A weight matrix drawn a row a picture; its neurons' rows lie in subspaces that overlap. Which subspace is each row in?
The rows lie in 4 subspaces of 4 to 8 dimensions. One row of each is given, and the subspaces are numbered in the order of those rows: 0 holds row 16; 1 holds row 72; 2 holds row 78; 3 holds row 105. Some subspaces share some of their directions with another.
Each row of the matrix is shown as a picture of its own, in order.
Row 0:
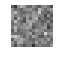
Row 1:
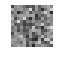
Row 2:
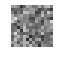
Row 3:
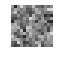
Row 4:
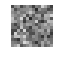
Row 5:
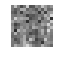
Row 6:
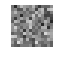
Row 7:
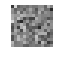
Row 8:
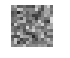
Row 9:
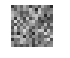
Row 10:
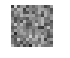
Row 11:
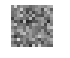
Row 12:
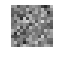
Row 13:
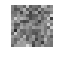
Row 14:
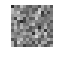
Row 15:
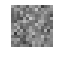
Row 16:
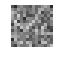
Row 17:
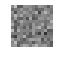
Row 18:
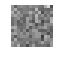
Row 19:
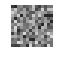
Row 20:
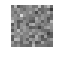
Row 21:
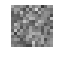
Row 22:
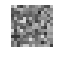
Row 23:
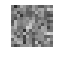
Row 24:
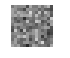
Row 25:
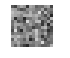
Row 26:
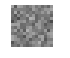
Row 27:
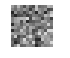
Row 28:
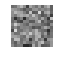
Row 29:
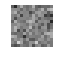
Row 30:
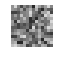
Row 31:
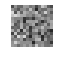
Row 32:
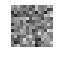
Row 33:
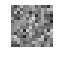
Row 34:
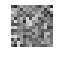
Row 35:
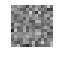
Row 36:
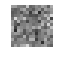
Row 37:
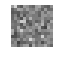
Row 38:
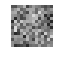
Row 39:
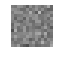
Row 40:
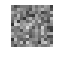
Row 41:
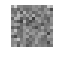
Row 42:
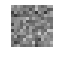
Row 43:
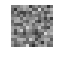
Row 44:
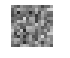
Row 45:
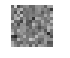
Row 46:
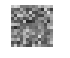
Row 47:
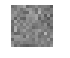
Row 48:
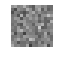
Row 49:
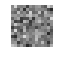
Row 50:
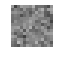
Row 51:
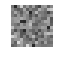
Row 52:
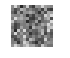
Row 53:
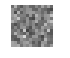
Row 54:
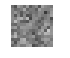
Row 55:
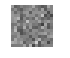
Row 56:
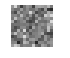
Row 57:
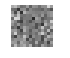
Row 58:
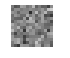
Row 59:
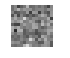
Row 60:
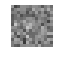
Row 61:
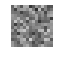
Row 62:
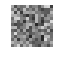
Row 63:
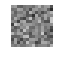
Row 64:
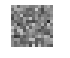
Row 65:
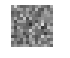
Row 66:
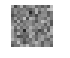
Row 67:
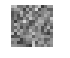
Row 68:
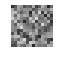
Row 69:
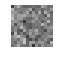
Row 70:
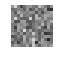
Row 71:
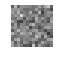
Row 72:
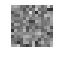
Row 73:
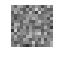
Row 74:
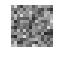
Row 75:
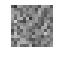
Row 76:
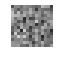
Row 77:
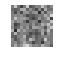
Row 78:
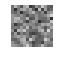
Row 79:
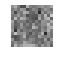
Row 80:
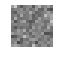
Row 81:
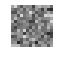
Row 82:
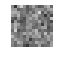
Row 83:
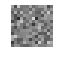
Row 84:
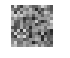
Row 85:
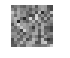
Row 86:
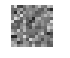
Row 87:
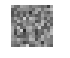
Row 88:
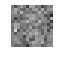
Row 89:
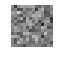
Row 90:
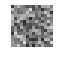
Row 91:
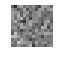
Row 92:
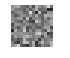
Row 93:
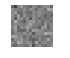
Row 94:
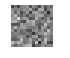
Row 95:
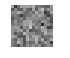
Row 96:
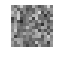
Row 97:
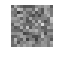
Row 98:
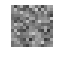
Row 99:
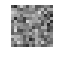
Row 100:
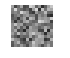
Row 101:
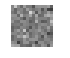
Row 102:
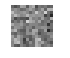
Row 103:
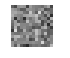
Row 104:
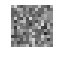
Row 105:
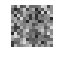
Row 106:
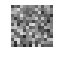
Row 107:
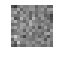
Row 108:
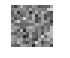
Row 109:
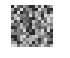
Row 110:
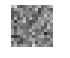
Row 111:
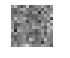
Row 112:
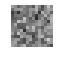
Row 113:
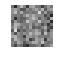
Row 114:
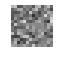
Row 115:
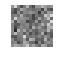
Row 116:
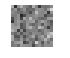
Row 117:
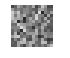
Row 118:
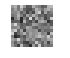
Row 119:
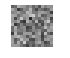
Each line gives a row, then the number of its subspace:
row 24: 1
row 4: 3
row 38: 2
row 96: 3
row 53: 3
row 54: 1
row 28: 3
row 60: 0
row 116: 3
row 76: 1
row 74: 1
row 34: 3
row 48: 2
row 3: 3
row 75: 1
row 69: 0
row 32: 1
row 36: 2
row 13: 2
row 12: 3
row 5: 1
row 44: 0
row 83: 3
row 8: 0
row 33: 3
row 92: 1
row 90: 0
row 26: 3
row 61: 2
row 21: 1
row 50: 0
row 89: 0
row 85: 0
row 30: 0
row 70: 0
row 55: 3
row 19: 2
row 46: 3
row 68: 0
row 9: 2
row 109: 3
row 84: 1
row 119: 0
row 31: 1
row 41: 3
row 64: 3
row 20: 3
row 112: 0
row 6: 0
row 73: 1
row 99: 1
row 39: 1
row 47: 2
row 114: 0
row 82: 3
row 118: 3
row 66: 2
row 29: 2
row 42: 1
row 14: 3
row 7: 3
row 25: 1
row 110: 2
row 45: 3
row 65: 0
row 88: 2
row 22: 2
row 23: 0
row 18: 3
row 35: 1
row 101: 2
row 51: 2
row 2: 3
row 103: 2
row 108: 0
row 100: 2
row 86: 3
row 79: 2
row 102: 1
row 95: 0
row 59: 3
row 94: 3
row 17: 1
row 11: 3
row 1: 0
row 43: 2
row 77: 1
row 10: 3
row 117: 0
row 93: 0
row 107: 3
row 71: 3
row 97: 0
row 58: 1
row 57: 3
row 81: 2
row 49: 3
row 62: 3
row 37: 2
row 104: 0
